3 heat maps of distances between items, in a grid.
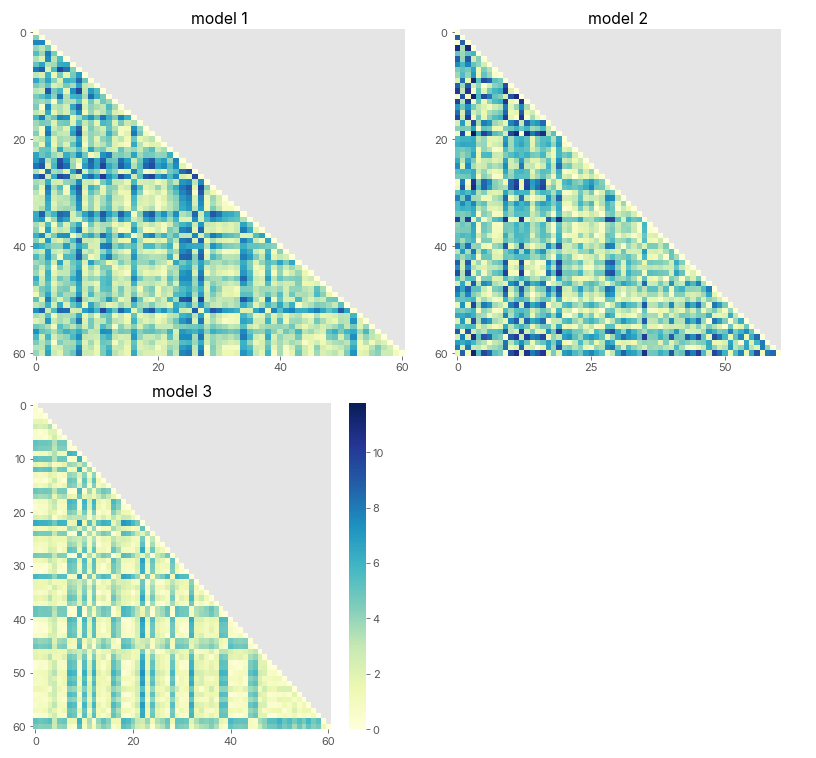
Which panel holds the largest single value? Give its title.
model 2
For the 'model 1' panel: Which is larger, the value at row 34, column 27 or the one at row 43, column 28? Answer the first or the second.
the second
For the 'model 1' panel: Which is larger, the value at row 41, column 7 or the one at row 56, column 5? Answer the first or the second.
the first
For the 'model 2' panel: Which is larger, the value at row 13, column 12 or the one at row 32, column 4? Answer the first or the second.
the first
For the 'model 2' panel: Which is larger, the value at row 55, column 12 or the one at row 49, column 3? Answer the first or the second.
the first
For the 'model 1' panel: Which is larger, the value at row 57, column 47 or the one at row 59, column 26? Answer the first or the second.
the second
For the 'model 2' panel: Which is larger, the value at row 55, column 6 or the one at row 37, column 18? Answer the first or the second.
the first
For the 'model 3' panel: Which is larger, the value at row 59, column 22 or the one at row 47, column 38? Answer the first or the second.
the second
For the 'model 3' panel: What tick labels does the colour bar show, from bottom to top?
0, 2, 4, 6, 8, 10
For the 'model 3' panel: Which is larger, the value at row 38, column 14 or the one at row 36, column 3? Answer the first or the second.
the first
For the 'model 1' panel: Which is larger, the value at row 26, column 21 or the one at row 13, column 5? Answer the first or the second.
the second
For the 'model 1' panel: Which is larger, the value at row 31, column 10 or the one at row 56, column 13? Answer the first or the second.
the second
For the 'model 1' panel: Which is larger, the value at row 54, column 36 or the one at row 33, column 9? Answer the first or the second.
the second
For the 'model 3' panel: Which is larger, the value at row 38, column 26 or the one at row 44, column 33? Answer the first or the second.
the first
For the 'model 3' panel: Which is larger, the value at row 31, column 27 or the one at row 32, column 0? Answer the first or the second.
the second
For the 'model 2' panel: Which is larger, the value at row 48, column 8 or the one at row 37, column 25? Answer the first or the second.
the first
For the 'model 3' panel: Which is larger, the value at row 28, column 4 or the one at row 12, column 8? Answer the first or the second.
the first
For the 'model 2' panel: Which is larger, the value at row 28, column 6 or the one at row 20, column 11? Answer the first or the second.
the first
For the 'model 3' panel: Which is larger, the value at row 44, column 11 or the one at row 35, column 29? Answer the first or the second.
the first
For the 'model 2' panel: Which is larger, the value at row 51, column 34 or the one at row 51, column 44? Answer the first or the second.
the second
